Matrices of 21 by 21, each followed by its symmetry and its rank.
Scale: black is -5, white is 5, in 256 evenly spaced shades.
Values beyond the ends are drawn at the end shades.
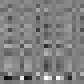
neither, rank two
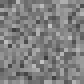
neither, full rank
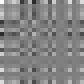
symmetric, rank one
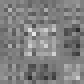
symmetric, rank three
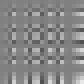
symmetric, rank one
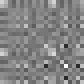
symmetric, rank three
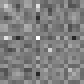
symmetric, rank three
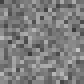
neither, full rank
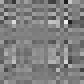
neither, rank two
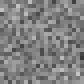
neither, full rank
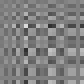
symmetric, rank one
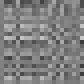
neither, rank two
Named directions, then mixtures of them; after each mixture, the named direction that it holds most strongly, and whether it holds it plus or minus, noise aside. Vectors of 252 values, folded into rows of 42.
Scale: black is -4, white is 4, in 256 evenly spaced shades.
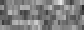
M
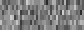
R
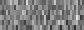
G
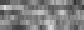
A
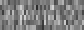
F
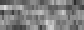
A, plus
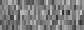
R, minus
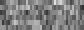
M, plus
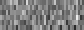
G, plus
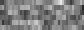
M, plus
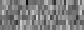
R, minus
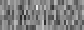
F, minus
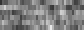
A, plus
